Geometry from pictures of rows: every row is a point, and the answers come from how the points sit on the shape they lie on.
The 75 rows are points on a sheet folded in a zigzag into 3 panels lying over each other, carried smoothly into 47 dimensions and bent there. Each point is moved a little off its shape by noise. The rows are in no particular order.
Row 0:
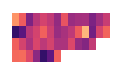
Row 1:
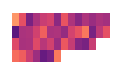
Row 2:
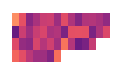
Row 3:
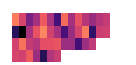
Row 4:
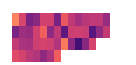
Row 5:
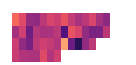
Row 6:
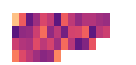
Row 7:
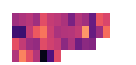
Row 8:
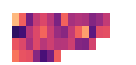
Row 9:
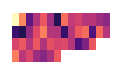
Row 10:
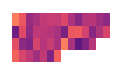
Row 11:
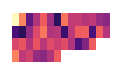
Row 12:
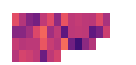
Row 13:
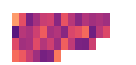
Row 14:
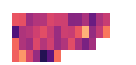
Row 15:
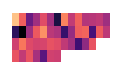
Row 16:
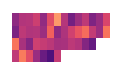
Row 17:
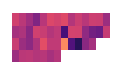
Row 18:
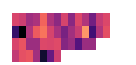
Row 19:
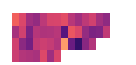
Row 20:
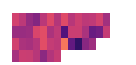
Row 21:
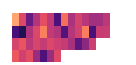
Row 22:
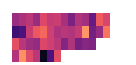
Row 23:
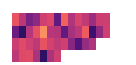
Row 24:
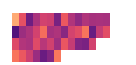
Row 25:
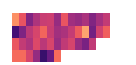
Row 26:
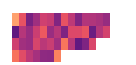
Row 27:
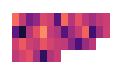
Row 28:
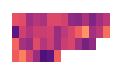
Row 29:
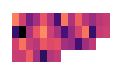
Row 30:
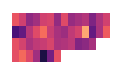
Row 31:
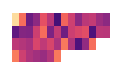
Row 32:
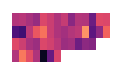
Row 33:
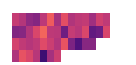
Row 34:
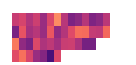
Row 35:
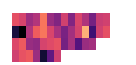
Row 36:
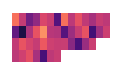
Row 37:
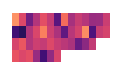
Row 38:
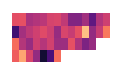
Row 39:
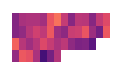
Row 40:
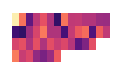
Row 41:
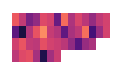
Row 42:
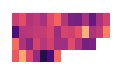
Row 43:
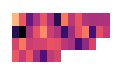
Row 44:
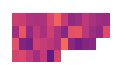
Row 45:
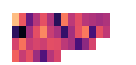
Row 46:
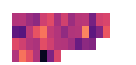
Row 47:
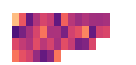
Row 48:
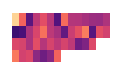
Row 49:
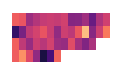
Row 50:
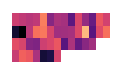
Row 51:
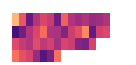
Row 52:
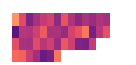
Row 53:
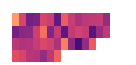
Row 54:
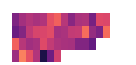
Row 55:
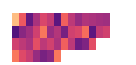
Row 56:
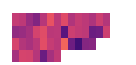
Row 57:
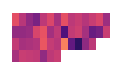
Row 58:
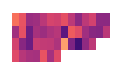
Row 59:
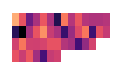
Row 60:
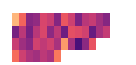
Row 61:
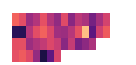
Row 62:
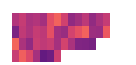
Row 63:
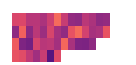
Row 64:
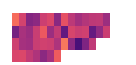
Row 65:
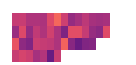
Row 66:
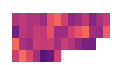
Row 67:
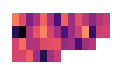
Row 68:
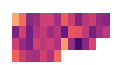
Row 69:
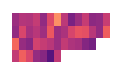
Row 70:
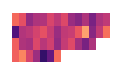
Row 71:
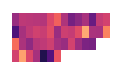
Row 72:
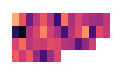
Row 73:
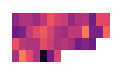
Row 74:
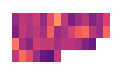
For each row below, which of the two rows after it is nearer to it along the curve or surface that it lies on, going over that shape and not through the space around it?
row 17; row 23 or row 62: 23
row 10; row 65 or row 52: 52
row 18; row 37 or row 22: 22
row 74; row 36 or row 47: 47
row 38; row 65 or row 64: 65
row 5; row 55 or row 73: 55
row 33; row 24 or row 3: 3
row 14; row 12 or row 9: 9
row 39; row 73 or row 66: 73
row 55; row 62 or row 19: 19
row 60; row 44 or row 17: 44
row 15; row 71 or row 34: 71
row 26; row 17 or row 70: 70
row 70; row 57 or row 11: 11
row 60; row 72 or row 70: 70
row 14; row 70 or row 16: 70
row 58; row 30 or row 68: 68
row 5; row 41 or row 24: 24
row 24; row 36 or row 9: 9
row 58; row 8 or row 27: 8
